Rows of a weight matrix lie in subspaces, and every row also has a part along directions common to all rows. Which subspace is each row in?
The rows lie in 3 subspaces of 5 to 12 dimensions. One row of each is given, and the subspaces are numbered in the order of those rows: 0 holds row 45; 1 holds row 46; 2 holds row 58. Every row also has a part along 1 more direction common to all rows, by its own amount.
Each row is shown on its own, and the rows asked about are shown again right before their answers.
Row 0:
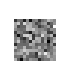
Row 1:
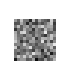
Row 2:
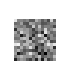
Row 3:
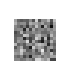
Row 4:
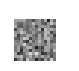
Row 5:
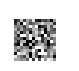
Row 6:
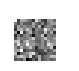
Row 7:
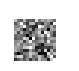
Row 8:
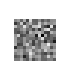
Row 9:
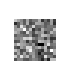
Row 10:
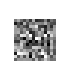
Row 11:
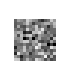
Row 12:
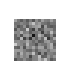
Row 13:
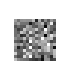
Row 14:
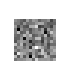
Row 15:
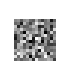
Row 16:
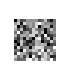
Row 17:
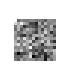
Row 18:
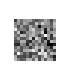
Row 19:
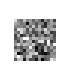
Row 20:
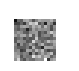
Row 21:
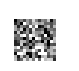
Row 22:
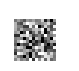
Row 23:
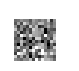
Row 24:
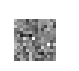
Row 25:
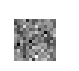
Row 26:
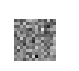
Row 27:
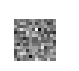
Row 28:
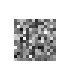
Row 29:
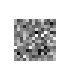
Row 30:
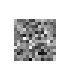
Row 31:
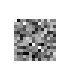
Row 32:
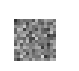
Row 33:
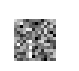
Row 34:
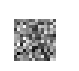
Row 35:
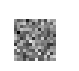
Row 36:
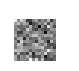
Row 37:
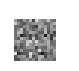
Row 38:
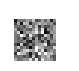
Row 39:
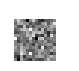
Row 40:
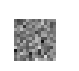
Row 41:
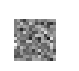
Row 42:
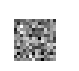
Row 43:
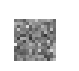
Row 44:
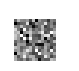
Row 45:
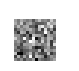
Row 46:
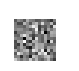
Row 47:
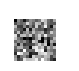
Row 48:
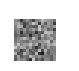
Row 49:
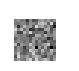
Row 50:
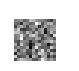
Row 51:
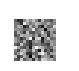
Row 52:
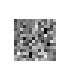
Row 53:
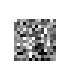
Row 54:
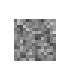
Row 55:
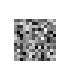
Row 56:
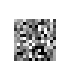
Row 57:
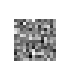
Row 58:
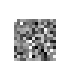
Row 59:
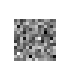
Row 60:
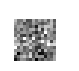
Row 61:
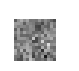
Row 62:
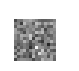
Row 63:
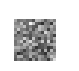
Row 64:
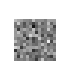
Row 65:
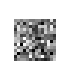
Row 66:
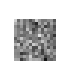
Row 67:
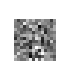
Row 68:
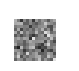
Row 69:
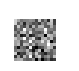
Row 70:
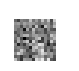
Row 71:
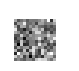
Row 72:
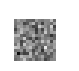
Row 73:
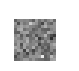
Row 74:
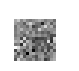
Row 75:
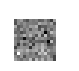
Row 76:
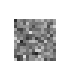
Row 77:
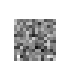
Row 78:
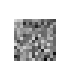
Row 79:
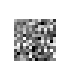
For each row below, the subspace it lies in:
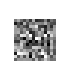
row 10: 0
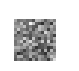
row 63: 1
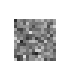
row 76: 0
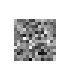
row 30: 2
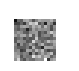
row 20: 2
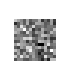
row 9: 0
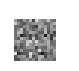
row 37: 0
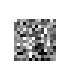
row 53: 0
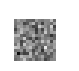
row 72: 1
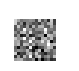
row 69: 1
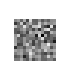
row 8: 2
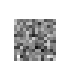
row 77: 1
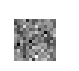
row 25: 2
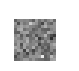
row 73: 1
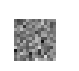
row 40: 2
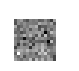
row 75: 2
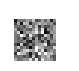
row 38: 0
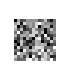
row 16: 0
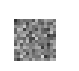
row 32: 1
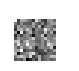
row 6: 0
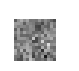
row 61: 2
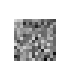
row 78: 2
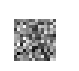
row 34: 1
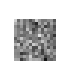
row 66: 2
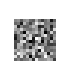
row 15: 0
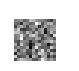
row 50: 2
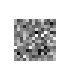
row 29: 2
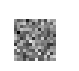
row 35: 2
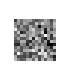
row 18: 0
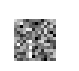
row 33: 2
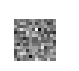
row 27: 2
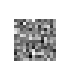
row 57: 2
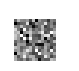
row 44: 0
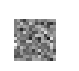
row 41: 0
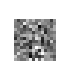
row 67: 2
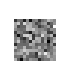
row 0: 2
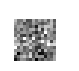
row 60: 2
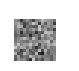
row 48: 2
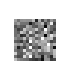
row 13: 1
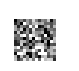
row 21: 1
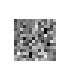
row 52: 2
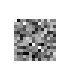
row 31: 2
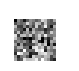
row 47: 0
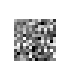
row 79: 1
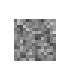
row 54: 2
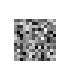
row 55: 2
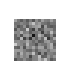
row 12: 0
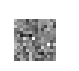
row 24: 2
